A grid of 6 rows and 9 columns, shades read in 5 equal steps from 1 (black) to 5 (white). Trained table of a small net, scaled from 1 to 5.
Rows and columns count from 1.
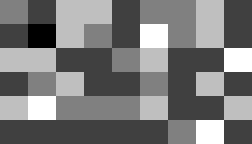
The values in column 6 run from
2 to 5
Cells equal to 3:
12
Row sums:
27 26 28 24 30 22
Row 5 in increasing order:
2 2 3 3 3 4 4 4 5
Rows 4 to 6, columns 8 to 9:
4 2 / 2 4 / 5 2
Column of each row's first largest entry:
3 6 9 3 2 8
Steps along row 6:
same same same same same up up down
